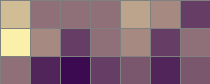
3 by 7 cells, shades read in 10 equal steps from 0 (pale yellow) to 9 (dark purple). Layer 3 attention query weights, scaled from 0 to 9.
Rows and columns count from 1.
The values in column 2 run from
4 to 8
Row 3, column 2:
8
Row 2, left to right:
0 4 7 5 4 7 5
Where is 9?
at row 3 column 3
